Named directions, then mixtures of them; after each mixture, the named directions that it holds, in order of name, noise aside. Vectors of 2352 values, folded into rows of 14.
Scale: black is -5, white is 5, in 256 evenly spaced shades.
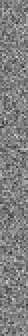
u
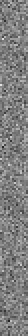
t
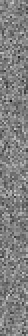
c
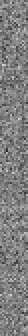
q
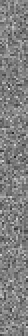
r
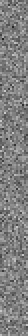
r, t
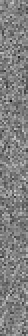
c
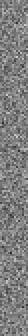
u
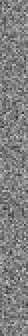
t, u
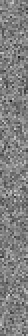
c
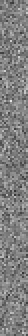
c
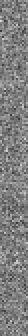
q, t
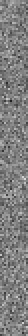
c, r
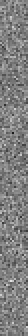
q, r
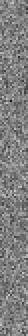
c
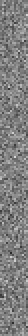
r, u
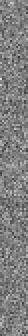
c, t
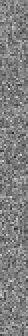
r
